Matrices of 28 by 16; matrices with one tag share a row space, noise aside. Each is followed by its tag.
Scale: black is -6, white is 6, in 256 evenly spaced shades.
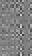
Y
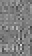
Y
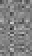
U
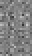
U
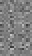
U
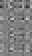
U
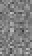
U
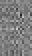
Y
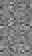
U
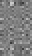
U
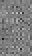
Y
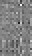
Y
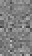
U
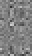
U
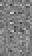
U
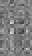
U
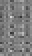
U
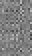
Y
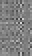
Y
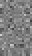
U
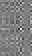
Y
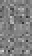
U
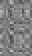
U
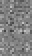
U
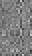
Y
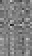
U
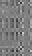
Y
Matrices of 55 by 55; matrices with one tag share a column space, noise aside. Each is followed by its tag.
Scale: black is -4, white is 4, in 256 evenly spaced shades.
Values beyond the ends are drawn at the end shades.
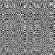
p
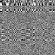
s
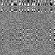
s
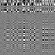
s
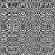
p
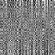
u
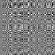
p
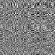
p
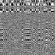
s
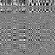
s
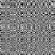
p
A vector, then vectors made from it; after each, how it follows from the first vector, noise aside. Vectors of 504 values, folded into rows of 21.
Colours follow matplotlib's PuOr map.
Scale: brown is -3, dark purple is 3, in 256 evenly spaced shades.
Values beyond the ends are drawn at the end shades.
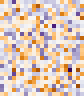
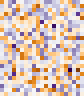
copied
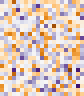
negated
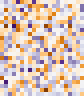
reversed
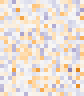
shrunk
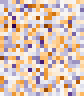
reversed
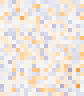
shrunk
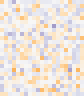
shrunk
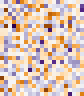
reversed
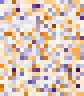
negated
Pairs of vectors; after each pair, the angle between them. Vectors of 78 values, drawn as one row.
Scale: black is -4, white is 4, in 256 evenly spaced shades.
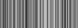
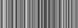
nearly opposite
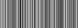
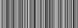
partly aligned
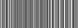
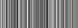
partly aligned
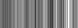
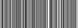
orthogonal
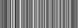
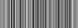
nearly opposite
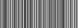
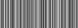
orthogonal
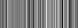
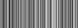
partly aligned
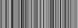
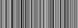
nearly parallel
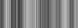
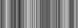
nearly parallel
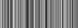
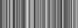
nearly opposite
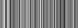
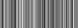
orthogonal
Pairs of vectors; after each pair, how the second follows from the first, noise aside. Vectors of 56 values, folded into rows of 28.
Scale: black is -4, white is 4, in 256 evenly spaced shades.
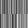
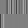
partly zeroed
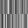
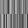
negated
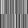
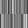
reversed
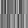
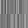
shrunk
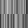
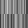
copied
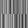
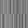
shrunk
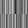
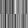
negated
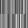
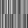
reversed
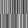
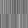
shrunk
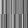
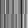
reversed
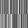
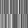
copied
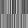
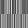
copied
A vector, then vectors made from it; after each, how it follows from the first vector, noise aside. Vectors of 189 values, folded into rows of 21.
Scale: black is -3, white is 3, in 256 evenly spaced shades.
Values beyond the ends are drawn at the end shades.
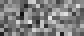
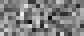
negated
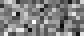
wrapped around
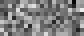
wrapped around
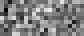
wrapped around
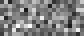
wrapped around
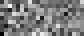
wrapped around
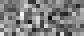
negated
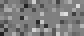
partly zeroed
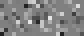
partly zeroed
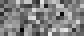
wrapped around
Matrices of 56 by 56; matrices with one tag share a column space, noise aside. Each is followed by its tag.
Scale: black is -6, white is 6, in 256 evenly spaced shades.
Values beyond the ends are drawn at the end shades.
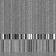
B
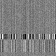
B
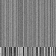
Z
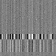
B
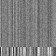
Z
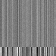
Z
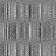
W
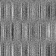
W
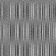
W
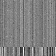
Z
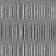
W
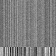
Z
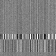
B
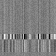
B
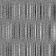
W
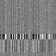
B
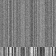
Z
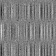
W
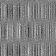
W
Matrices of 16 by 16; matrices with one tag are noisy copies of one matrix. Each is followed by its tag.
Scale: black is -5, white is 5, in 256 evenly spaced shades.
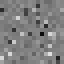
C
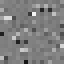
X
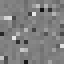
X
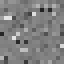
X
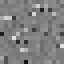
X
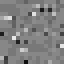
X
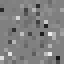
C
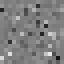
C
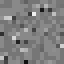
X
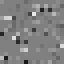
X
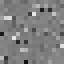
X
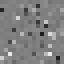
C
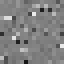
X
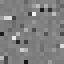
X
